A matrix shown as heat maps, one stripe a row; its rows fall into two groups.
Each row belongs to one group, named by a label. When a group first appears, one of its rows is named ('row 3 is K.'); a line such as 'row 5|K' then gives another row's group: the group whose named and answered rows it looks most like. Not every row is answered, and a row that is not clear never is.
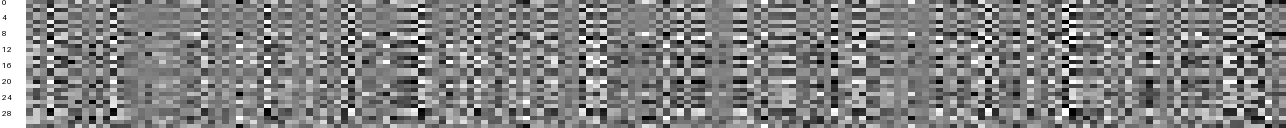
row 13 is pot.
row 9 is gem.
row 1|gem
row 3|gem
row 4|gem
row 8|pot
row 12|gem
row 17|gem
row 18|gem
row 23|pot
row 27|gem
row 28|gem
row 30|pot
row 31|pot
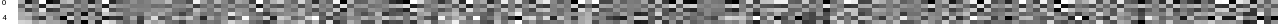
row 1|gem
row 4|pot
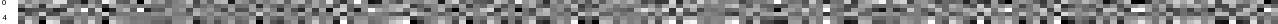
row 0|pot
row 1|gem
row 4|gem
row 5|gem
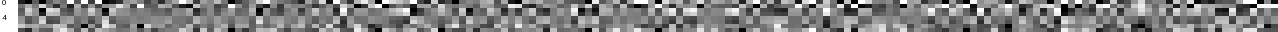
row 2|gem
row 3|gem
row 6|pot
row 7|pot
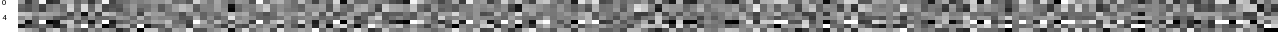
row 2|pot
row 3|pot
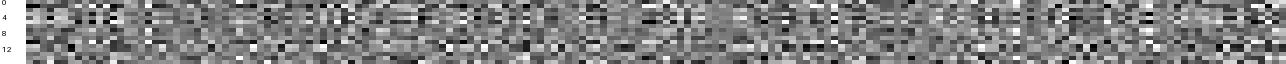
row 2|gem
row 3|pot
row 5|pot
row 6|gem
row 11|pot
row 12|pot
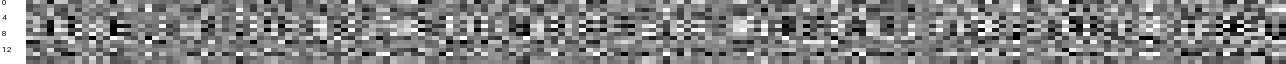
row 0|gem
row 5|gem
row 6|pot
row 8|pot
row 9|pot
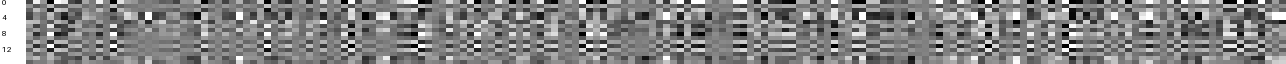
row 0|gem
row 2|gem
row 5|pot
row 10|gem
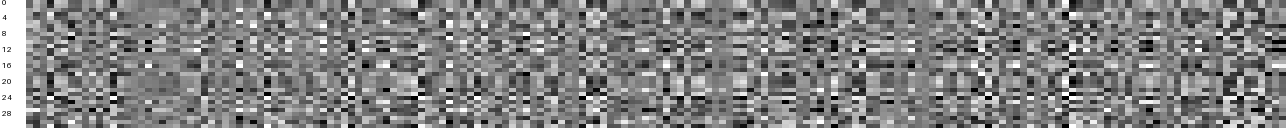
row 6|pot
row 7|gem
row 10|pot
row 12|pot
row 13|gem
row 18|pot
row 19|gem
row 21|gem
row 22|pot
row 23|gem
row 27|pot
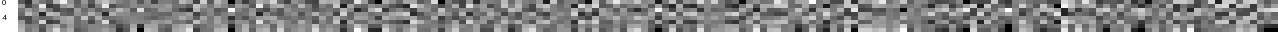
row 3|gem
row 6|pot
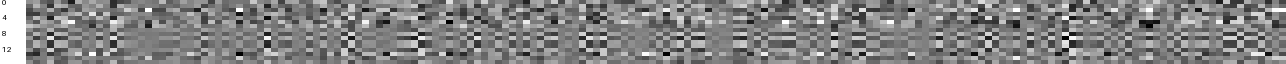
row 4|gem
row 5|pot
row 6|pot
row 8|gem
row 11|gem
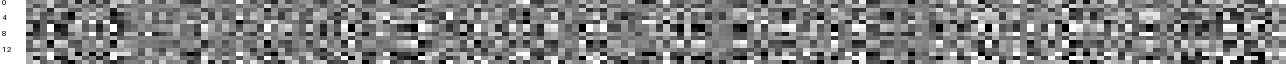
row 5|pot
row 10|gem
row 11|gem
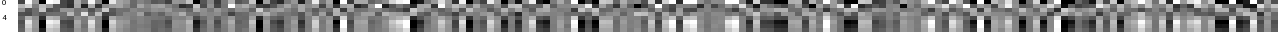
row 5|gem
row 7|gem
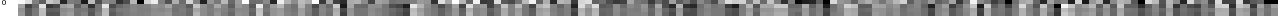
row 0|pot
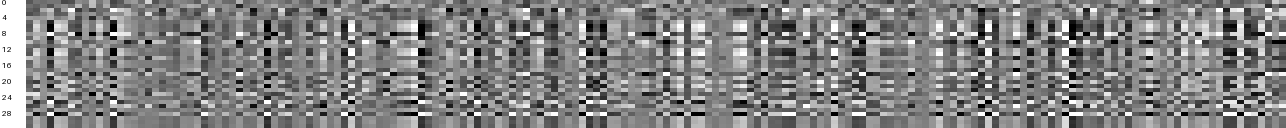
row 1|pot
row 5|gem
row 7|gem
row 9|gem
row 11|pot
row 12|gem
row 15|gem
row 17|pot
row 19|gem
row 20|pot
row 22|pot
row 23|pot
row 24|gem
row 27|gem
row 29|gem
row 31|gem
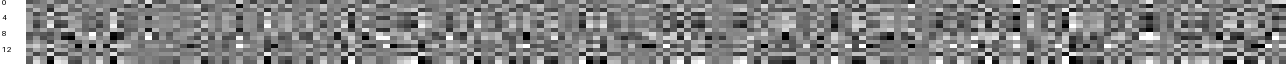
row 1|pot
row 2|gem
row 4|pot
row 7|pot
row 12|gem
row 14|gem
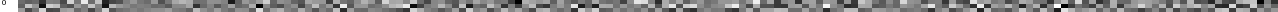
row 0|pot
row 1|gem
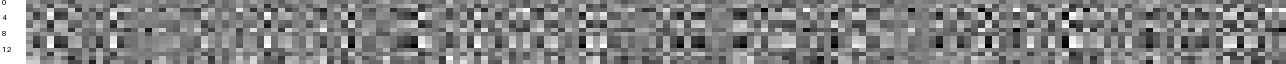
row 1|gem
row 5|gem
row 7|pot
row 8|pot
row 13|gem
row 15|pot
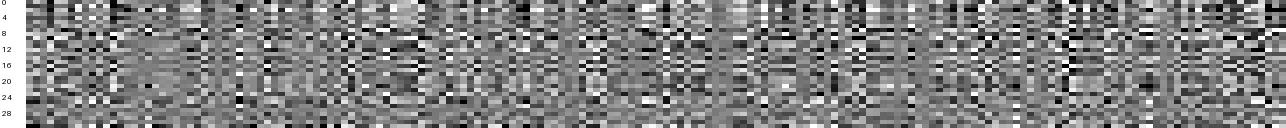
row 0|gem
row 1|pot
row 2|pot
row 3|gem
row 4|pot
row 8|pot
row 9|gem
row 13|pot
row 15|gem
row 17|gem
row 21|pot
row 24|pot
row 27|pot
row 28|gem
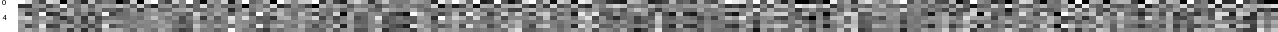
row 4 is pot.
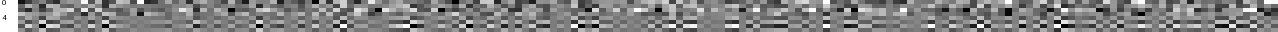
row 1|gem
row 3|pot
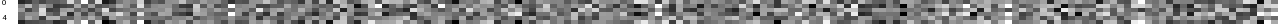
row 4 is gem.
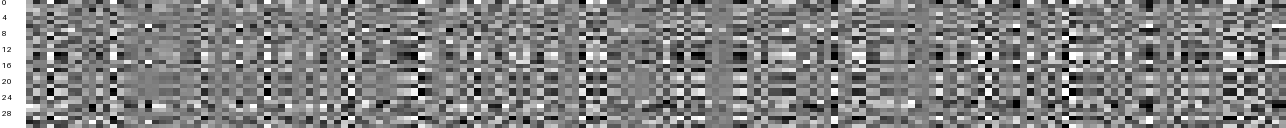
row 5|gem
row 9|gem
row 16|pot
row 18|gem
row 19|gem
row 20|gem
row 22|gem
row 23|gem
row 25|pot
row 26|pot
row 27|pot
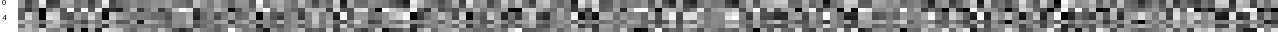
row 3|gem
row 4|gem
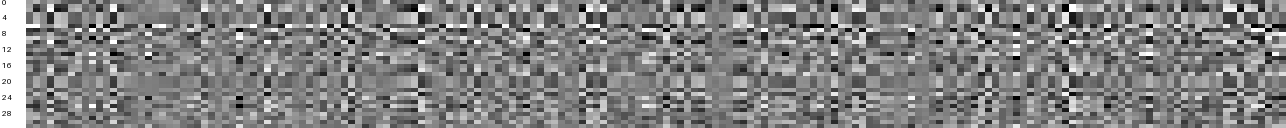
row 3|gem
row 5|gem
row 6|pot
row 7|pot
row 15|pot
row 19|gem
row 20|gem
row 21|gem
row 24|pot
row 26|pot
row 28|pot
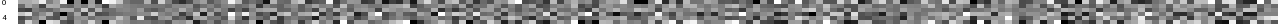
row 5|gem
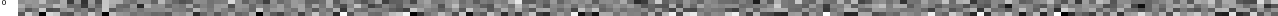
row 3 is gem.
